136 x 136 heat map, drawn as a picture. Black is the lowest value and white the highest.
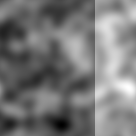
A vertical seam about 70% of the way across splits the table, and the right part is higher. The middle right is the ninth with the highest average. There are no lone odd cells.
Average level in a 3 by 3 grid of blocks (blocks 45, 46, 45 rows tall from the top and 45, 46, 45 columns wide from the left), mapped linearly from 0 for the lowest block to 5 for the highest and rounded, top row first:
1 1 4 | 0 1 5 | 1 0 4
